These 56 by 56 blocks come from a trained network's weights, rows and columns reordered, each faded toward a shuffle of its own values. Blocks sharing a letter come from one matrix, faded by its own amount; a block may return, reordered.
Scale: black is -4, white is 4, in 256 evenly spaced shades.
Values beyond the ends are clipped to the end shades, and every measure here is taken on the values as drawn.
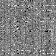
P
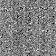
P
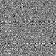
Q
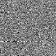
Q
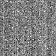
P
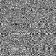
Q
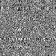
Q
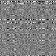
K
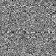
Q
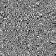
Q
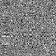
Q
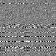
K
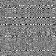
K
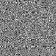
Q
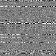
K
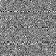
Q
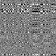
K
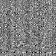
P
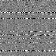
K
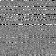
K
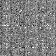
P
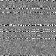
K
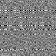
K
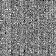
P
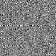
Q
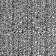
P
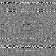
K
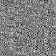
Q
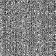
P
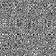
Q
